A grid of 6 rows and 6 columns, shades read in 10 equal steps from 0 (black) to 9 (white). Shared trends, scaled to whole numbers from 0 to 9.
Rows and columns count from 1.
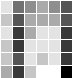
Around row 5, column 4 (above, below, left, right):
8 9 8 8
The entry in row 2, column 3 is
6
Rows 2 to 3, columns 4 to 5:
6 6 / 8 8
